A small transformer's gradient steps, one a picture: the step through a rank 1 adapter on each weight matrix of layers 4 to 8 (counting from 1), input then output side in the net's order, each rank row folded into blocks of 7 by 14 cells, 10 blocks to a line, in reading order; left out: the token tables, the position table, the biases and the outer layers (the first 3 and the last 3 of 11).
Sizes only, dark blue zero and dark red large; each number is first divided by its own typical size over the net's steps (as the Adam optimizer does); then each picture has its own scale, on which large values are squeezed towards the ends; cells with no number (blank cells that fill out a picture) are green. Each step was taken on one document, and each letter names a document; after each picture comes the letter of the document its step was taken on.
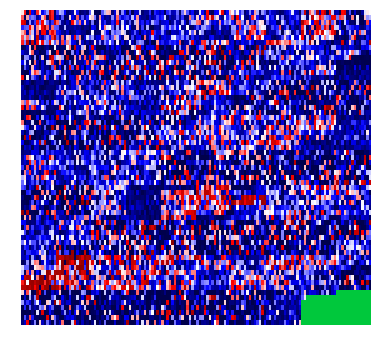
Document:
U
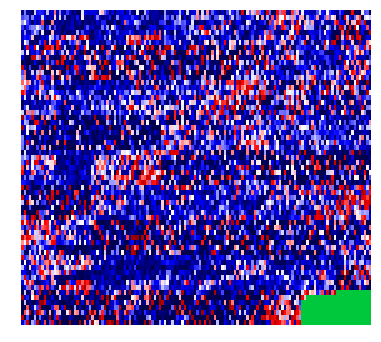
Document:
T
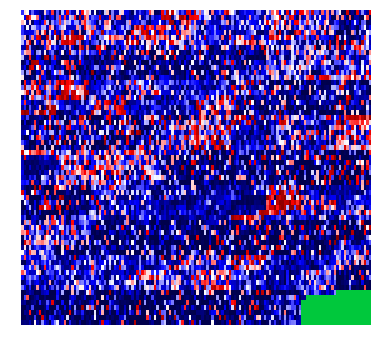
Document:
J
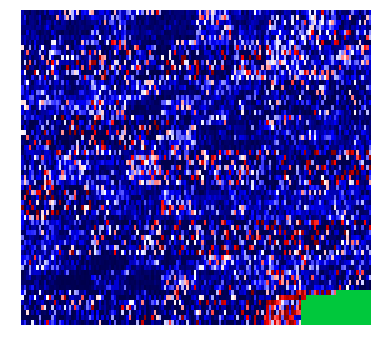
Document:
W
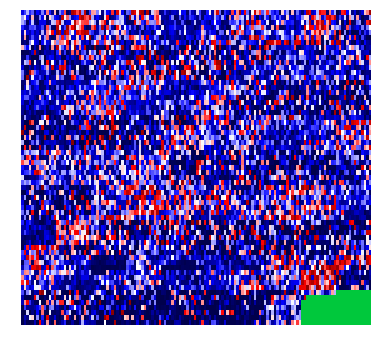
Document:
U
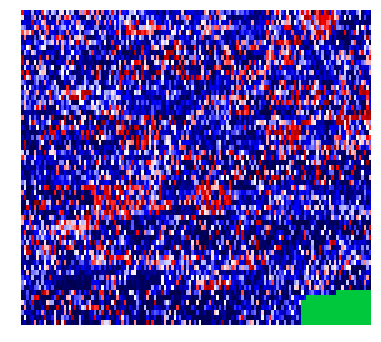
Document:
J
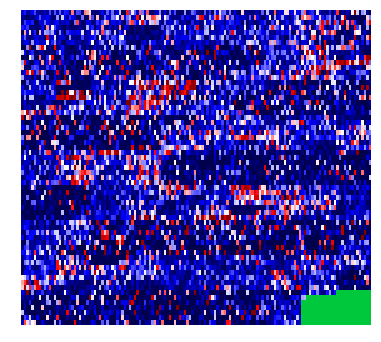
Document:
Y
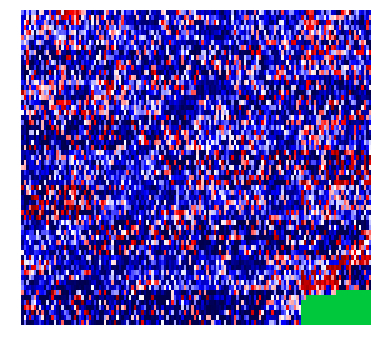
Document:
U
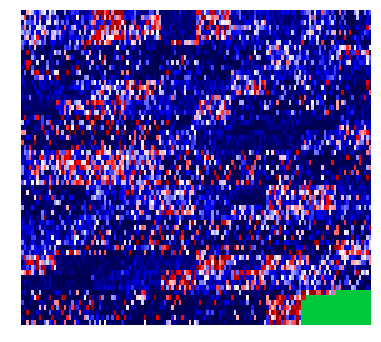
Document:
W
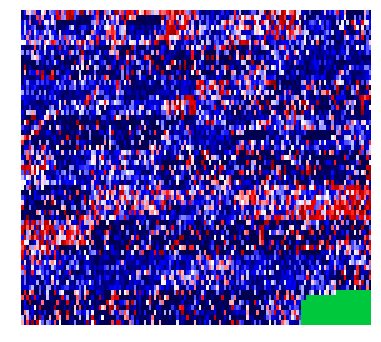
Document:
T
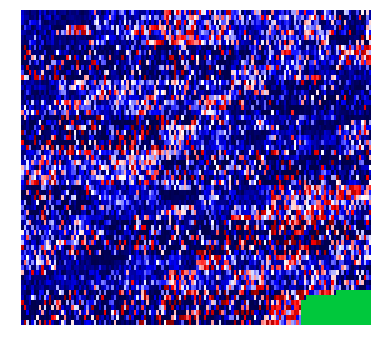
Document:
W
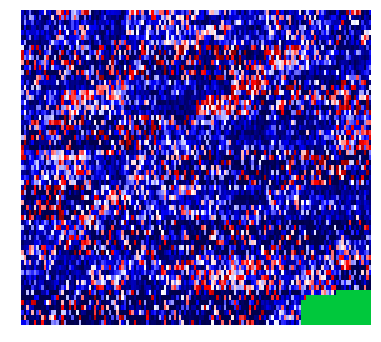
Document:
J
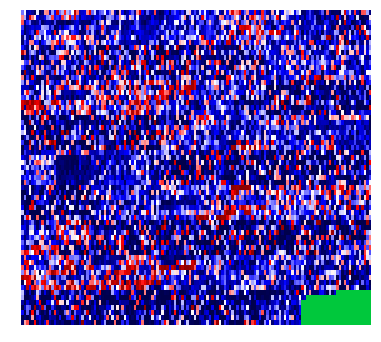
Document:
U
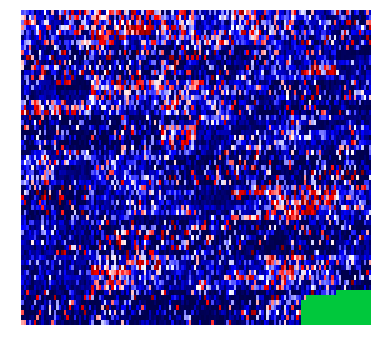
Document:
Y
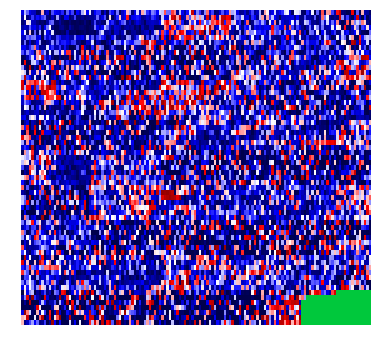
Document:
T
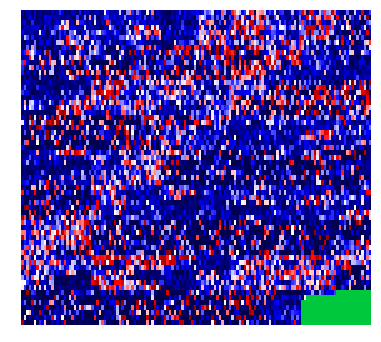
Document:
J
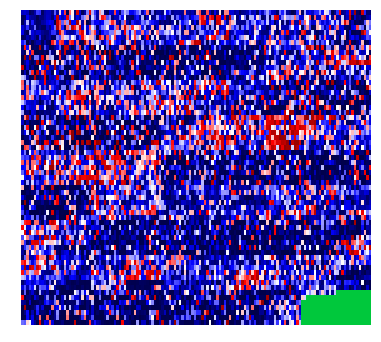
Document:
W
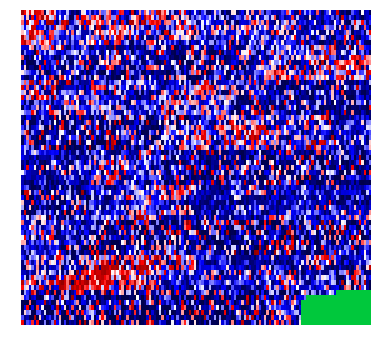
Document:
T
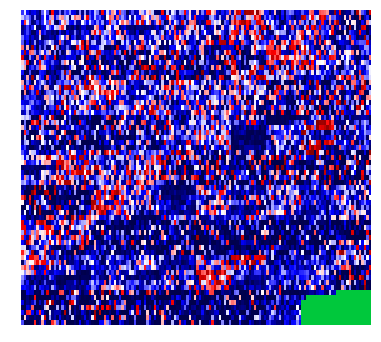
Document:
J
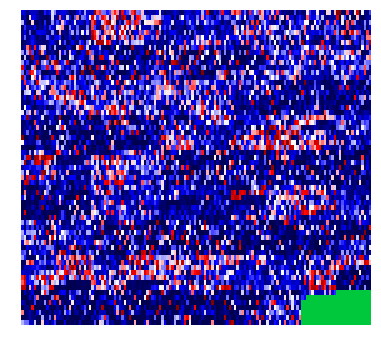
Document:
Y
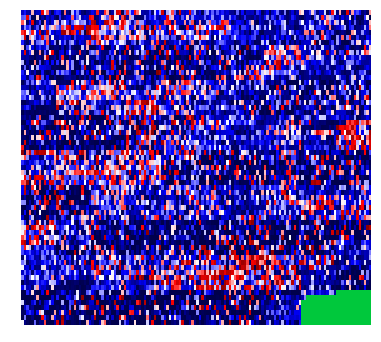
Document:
J
